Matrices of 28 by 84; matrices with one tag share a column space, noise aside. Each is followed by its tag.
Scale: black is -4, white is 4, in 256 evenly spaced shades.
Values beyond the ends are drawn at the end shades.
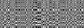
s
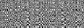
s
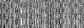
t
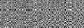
s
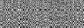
s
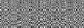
s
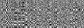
s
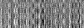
t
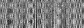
t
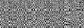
s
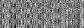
t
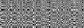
s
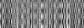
t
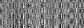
t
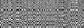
s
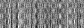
t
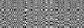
s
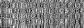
t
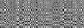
s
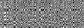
s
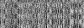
t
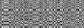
s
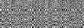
s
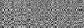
s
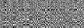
s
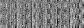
t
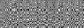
s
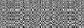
s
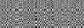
s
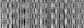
t
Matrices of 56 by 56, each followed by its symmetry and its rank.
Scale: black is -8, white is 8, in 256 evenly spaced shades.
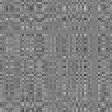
neither, rank three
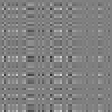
neither, rank one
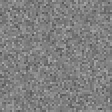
antisymmetric, full rank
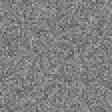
antisymmetric, full rank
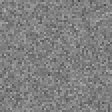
neither, full rank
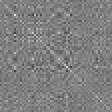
symmetric, rank five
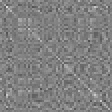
symmetric, rank five
